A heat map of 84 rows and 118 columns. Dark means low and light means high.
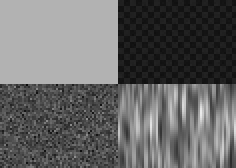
The table splits into 2 rows of 2 panels. Panel 1,1: high, flat. Panel 1,2: very low, checkered, faint in contrast. Panel 2,1: low, fine-grained. Panel 2,2: middling, streaked downward, strong in contrast.
